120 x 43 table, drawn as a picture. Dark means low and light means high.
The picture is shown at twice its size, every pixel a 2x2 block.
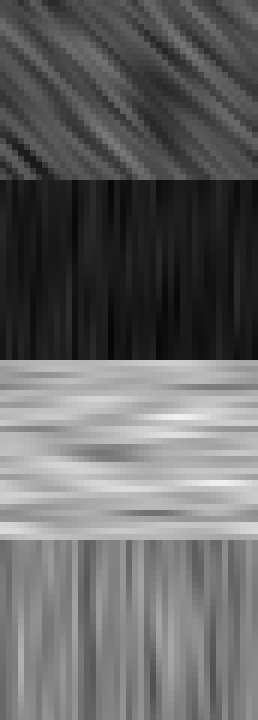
The table splits into 4 rows of 1 panel. Panel 1,1: low, slanting down to the right. Panel 2,1: very low, streaked downward, faint in contrast. Panel 3,1: high, streaked across. Panel 4,1: middling, streaked downward.
